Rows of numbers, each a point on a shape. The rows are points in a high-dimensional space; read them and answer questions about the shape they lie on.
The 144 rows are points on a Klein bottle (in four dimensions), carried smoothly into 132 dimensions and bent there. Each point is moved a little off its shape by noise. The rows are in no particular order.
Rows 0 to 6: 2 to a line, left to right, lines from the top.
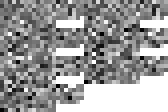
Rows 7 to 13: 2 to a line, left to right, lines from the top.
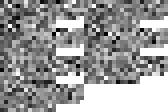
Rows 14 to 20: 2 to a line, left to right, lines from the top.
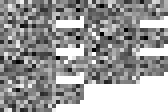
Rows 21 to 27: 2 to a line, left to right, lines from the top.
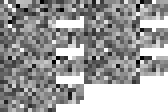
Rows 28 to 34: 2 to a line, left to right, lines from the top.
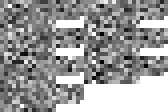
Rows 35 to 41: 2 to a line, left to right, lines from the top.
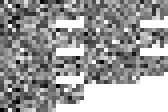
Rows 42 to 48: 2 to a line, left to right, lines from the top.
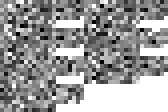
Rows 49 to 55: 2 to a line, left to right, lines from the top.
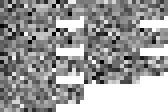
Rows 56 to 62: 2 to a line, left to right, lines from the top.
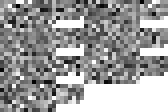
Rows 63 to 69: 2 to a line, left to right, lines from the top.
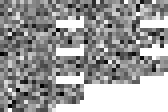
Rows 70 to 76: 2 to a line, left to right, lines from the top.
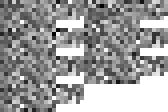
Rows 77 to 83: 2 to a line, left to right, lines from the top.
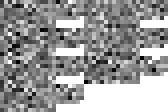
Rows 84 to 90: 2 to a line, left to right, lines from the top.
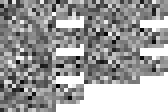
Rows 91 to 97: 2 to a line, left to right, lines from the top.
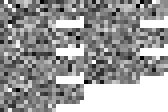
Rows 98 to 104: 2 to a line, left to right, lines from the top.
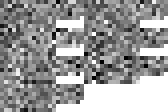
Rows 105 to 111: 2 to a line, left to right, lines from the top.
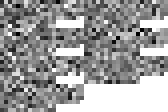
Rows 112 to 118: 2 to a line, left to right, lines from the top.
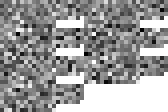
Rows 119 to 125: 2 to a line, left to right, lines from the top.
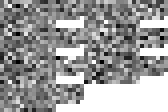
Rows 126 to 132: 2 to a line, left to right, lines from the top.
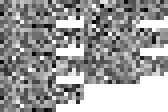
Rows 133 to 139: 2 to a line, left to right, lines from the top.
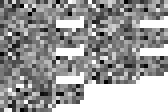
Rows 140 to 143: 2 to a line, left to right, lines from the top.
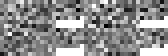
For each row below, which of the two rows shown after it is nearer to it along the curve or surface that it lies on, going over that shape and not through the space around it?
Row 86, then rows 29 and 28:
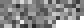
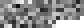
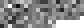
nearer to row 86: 29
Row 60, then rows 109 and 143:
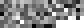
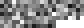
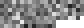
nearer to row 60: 109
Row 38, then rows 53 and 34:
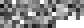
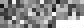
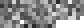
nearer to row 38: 53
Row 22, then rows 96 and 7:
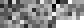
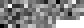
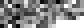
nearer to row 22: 96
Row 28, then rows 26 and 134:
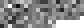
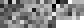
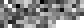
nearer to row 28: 134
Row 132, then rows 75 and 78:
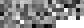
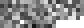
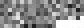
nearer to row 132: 75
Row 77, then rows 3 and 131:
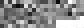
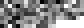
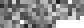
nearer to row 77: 3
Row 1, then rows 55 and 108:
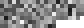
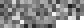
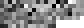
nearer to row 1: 55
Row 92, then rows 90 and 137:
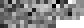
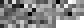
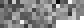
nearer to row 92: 137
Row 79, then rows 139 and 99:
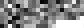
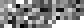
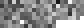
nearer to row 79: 139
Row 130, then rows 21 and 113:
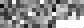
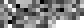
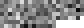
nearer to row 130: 113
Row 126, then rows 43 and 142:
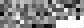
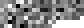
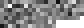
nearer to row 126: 43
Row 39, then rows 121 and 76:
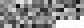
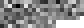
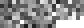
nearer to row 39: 76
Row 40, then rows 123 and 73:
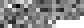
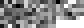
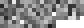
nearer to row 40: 123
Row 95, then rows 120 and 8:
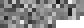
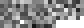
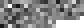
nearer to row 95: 8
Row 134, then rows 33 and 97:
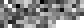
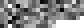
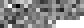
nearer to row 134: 97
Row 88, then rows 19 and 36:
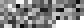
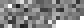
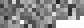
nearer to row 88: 19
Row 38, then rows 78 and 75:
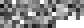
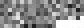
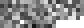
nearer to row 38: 78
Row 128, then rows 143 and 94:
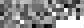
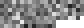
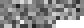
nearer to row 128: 94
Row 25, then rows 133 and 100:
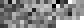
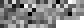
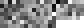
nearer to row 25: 100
